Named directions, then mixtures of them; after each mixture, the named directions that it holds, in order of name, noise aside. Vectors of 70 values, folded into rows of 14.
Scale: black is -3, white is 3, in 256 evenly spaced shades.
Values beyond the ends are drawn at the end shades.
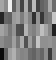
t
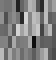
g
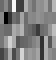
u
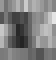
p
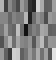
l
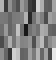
l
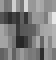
p, u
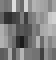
p, u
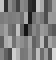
l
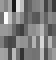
g, u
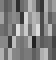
g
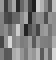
l, u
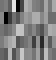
g, u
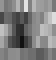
p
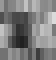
p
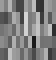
g, t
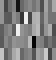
g, l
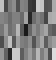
l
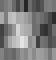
p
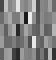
g, l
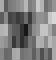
l, p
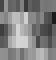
p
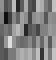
l, u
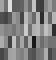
g, t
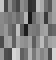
l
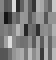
l, u
